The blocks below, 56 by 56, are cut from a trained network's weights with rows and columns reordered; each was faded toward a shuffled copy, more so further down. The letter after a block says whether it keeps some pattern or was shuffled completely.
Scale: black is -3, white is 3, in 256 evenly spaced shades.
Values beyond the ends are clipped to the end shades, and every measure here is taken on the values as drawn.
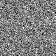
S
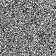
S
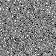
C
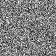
S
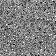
S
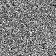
S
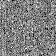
C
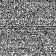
C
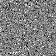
C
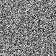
S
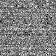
C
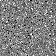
S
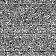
C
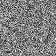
C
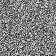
S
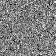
C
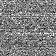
C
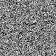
S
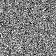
S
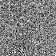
C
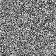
C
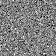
S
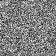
S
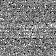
C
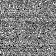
C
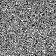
S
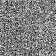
C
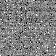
C
